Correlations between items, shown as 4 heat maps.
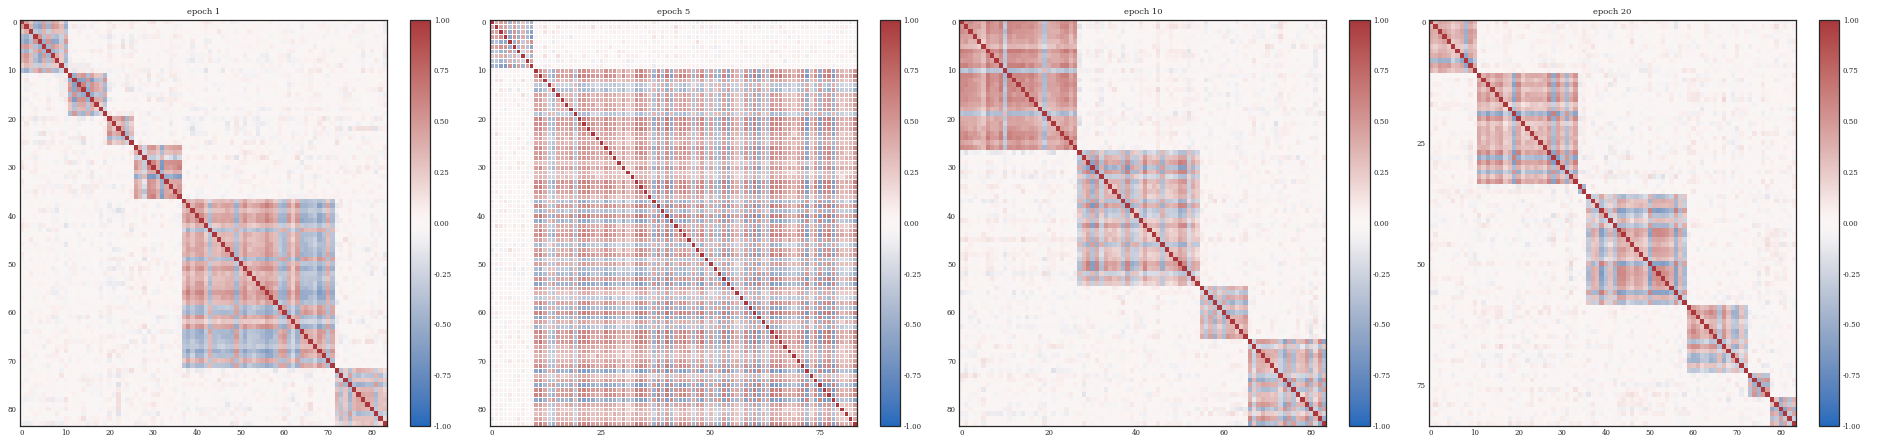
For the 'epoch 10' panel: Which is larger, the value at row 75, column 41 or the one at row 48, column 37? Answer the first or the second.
the first
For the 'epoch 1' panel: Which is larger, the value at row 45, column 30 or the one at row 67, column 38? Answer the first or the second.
the first
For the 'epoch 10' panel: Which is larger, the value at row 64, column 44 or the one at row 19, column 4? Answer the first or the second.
the first
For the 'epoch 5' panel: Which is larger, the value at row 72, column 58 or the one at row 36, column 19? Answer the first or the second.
the second
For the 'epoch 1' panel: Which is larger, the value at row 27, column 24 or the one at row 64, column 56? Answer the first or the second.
the first
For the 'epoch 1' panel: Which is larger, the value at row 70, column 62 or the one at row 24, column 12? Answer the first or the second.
the first
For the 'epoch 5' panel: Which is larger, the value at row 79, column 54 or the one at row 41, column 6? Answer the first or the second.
the second
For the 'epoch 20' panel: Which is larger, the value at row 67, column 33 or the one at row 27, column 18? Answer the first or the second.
the second
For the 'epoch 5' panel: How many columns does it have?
84
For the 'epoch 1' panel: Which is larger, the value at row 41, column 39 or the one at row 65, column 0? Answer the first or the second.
the first
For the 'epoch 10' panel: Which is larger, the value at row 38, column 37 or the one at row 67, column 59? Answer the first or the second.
the second
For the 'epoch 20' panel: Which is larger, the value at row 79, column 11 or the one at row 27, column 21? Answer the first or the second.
the second
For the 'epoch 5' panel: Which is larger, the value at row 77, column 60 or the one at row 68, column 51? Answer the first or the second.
the first
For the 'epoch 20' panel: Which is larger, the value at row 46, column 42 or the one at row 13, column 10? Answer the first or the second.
the second
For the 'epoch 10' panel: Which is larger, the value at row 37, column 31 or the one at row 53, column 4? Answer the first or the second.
the second
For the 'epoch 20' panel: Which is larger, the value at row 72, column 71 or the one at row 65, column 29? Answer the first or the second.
the second
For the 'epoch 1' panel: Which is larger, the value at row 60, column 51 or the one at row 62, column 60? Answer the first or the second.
the second
